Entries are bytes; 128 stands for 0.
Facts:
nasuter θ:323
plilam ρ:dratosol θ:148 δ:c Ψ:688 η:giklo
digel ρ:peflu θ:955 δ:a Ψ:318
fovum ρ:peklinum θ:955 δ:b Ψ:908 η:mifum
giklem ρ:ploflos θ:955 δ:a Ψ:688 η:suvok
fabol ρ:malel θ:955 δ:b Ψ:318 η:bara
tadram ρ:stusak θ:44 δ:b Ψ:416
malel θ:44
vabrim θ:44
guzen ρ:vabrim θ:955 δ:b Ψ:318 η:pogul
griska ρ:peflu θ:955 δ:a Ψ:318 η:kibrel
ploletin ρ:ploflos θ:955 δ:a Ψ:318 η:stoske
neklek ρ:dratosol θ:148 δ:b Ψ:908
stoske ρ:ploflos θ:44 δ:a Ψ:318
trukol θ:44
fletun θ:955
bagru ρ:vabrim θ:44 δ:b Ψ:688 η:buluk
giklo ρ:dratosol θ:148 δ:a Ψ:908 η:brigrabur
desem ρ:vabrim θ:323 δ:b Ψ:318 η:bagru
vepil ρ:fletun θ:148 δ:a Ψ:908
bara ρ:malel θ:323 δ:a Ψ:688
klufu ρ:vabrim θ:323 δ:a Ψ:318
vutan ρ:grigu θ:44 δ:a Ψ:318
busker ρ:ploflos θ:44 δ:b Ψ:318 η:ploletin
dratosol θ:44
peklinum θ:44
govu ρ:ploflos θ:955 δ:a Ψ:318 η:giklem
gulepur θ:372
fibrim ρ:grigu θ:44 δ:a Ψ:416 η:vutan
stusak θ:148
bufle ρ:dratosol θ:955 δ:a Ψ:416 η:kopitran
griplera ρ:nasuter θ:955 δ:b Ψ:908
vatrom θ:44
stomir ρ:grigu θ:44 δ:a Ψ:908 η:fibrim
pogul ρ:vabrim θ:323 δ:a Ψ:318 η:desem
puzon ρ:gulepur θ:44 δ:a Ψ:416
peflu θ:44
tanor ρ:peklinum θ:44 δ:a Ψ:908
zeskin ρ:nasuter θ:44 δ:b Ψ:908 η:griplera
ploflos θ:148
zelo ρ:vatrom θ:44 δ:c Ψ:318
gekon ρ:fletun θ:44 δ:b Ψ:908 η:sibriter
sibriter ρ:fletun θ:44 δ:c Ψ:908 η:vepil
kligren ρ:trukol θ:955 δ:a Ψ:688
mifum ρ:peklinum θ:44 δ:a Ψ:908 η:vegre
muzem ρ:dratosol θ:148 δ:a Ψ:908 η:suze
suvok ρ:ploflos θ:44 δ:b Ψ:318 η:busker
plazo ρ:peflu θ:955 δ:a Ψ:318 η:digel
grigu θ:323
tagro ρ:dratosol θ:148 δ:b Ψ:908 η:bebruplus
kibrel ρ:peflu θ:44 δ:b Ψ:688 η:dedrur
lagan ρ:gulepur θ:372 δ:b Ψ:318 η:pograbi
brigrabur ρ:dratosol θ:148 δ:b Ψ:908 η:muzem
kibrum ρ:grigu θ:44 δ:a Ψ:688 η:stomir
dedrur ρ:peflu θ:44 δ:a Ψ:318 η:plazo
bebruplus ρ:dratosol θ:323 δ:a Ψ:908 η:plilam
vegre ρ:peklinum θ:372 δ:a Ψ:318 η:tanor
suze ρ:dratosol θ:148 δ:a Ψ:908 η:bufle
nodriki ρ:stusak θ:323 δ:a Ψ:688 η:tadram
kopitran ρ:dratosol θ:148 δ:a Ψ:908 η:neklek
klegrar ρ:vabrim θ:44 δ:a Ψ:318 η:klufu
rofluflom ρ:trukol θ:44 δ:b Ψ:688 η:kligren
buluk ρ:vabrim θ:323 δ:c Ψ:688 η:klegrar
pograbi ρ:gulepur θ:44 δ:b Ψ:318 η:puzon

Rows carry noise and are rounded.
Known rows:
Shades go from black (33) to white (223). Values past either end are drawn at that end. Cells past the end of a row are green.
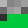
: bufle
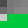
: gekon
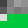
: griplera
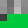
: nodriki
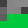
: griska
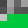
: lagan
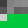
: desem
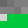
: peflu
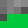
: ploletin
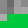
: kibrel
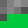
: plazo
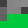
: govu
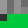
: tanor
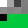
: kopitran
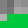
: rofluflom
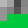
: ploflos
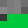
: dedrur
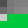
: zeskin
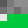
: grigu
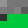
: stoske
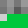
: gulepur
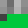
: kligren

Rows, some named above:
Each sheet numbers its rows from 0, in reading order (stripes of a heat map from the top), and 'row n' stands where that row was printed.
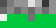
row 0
fletun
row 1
neklek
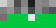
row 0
brigrabur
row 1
guzen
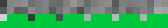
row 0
desem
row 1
dedrur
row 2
plazo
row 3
tadram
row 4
busker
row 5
rofluflom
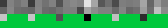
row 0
pograbi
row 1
pograbi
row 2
pogul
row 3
giklo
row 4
suvok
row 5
kibrum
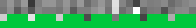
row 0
gulepur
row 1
fovum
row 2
gulepur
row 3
bebruplus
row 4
plilam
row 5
klufu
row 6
tadram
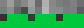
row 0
vegre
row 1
bara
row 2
vutan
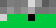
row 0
dratosol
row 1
vepil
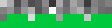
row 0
brigrabur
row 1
sibriter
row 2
bagru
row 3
pograbi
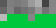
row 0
busker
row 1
tagro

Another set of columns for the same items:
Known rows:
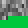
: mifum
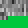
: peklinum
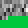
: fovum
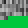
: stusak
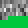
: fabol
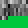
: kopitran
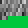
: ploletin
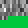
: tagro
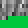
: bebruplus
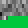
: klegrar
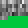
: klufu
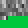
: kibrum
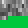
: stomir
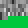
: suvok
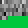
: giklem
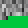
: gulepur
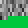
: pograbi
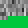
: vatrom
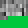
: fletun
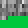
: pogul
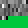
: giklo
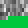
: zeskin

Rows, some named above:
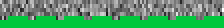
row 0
brigrabur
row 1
kibrum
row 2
guzen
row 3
fletun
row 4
tanor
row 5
desem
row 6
suvok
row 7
lagan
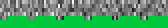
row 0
zelo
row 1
sibriter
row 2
plilam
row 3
vutan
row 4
neklek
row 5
vutan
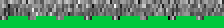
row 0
kopitran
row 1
bagru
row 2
klufu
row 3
muzem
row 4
giklo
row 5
vegre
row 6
bufle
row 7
vepil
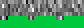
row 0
giklo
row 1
tagro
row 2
kibrum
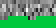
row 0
lagan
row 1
griplera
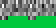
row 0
plilam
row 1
buluk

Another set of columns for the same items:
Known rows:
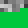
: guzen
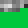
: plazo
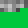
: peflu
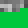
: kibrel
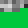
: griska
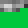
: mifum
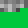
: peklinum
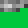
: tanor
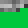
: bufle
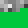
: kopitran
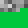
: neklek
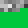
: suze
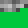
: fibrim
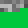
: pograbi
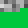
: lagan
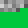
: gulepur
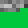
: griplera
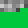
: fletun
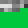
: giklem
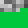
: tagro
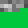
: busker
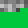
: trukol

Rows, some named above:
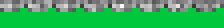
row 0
dedrur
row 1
lagan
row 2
dedrur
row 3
fovum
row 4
buluk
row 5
bebruplus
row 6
suze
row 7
tadram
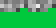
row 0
fletun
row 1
vepil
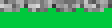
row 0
lagan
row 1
vegre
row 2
tadram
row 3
brigrabur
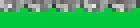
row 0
muzem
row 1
fovum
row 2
desem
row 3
giklo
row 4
rofluflom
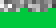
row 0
plilam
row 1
fabol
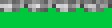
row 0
nodriki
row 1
bara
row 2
kibrum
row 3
busker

